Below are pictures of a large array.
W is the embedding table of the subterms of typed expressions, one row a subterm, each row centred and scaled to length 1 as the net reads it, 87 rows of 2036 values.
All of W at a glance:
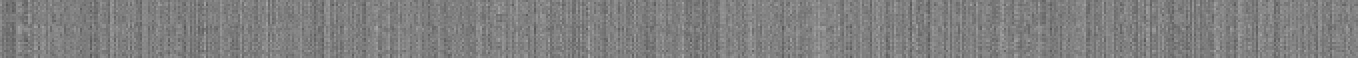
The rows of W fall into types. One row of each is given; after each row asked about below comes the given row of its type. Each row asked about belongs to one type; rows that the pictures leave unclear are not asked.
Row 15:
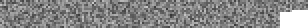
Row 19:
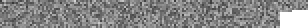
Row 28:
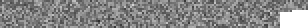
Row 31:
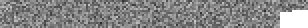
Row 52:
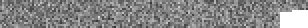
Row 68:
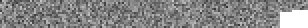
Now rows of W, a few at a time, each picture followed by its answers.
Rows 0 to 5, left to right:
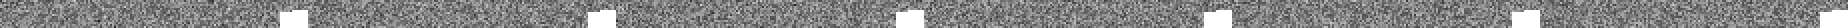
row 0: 19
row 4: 19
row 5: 28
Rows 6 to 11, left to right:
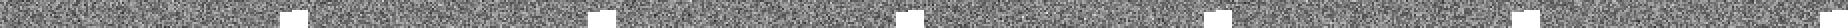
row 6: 68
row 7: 68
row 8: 31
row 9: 52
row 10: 19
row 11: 28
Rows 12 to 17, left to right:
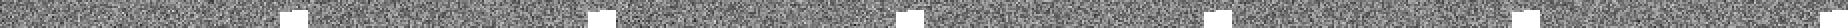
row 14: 68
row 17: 28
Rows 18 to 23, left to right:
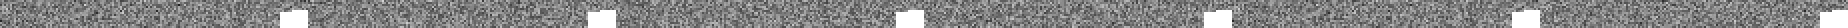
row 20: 28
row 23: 31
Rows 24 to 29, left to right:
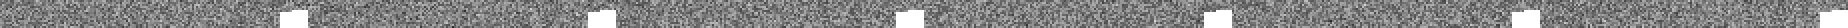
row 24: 28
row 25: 31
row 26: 28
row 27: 31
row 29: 52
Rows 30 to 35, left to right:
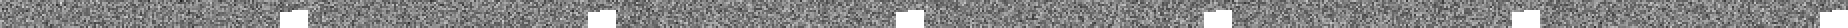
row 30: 31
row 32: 68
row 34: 19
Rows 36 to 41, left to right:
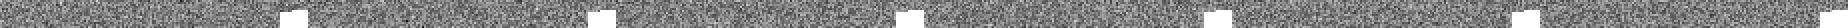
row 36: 31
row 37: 19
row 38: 19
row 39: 52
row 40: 15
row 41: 15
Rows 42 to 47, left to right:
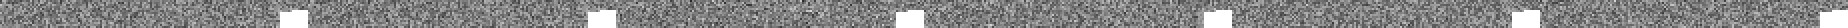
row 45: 15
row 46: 52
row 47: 68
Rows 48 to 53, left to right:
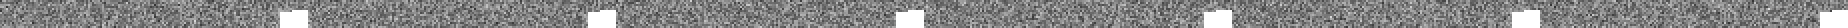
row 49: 15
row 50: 68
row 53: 19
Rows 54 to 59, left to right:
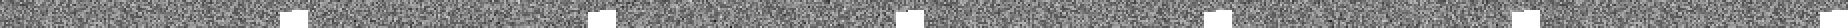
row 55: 15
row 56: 19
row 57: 28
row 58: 52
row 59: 28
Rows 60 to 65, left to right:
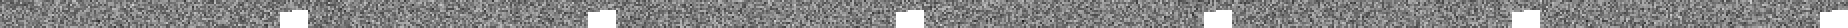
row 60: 28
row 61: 68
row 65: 15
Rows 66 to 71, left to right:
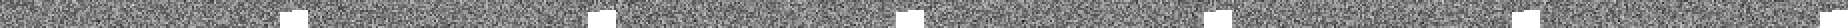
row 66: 28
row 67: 15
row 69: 15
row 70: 15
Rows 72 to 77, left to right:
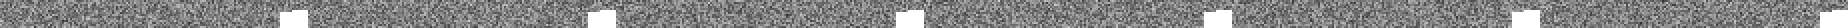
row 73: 28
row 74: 15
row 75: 68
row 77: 31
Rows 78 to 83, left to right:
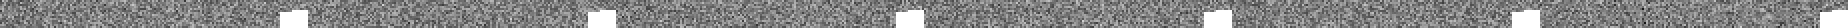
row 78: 68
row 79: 52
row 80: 15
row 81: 15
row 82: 28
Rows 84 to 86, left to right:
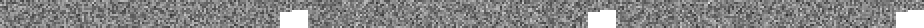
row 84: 15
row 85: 28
